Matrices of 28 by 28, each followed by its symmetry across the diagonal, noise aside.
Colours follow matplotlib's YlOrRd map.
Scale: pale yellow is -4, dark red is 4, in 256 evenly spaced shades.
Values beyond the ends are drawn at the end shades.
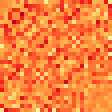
symmetric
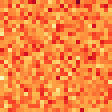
antisymmetric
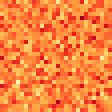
antisymmetric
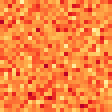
antisymmetric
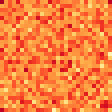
symmetric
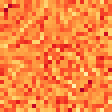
symmetric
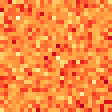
symmetric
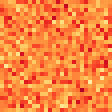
antisymmetric
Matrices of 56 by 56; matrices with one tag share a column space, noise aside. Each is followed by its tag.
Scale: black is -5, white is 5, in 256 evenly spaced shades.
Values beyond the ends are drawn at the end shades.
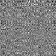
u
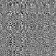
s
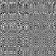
s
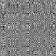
s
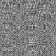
s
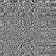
u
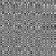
s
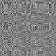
s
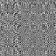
s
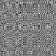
s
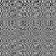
u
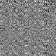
u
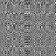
s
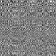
u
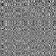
u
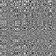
u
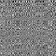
u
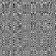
s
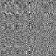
s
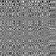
u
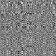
s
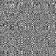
s
